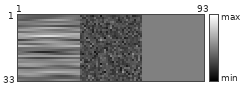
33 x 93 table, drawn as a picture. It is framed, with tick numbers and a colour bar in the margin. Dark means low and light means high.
It is made of 1 by 3 panels. Panel 1,1: middling, streaked across, strong in contrast. Panel 1,2: low, fine-grained. Panel 1,3: middling, flat.
